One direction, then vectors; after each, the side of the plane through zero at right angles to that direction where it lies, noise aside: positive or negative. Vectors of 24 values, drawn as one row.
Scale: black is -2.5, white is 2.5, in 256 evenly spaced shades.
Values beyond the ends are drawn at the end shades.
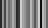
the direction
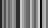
positive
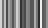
negative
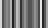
negative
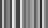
positive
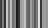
positive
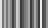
negative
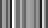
positive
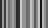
positive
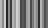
negative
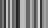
positive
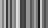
negative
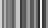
negative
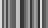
negative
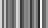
negative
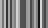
negative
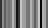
positive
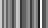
negative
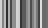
negative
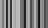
negative
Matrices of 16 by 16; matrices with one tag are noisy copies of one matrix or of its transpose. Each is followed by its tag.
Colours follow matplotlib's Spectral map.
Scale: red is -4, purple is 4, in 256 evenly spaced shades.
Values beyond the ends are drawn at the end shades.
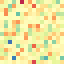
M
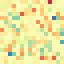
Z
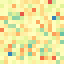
Z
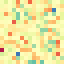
Z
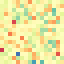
Z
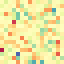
Z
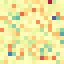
Z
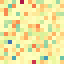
M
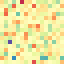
M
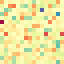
M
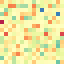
M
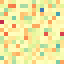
M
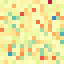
Z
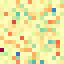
Z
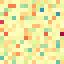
M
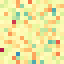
Z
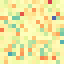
Z
